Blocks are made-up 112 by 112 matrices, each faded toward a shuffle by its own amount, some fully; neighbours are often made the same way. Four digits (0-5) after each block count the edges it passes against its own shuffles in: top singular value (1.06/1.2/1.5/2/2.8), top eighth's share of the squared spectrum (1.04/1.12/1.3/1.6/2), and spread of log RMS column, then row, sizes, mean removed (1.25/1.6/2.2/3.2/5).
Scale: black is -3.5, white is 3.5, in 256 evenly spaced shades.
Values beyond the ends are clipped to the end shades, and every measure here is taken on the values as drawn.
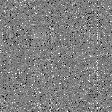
4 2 1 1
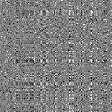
5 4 3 3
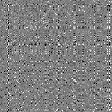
5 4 3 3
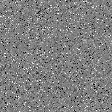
3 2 1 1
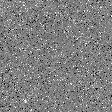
2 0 0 0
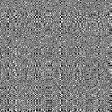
5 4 3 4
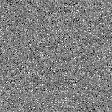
3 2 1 1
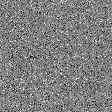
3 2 0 1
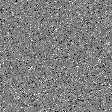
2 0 0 0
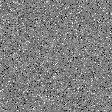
2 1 0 0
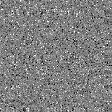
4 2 1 1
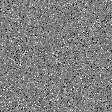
2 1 0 0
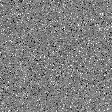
0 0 0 0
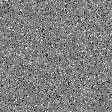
1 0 0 0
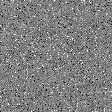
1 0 0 0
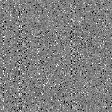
4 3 2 1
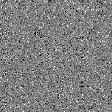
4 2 1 1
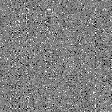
4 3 2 1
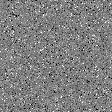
2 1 0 0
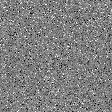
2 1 0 0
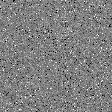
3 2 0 0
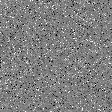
0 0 0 0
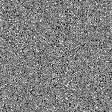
2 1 0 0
